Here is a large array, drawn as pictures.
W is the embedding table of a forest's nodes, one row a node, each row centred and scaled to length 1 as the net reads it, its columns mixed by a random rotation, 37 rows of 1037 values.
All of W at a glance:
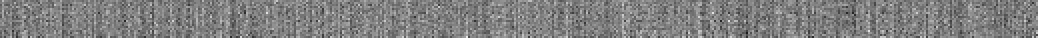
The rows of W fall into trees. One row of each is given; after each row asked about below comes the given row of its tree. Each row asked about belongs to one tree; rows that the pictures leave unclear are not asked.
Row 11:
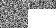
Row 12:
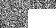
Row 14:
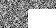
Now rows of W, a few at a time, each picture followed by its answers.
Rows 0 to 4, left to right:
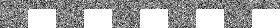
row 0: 12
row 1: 11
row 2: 14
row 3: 11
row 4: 11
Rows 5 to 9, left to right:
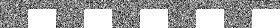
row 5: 11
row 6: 12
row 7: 14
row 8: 11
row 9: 12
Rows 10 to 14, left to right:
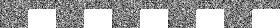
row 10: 12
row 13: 12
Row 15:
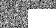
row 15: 11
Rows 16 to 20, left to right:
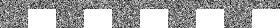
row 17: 11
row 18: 11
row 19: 12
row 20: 14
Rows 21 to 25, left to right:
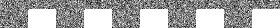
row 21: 14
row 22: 12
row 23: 11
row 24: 11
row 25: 12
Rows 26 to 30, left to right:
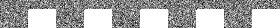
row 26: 11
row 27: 14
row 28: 14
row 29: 12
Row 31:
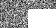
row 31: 11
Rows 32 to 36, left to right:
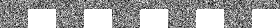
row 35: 12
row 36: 11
